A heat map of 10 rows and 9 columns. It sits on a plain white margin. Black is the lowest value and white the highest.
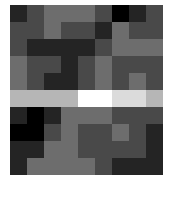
Row 6 differs from the rows beside it. The bottom middle is the smoothest part. The ninth with the highest average is the centre. There is no overall slope.
